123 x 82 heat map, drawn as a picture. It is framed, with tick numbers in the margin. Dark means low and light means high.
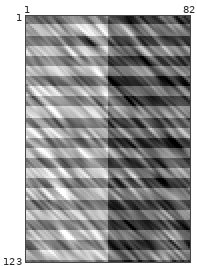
Seam: vertical, 50% of the way across, the left part higher. Average level on the scale: 50%. Mirror symmetry: none. Stripes: horizontal, repeating 12 times.
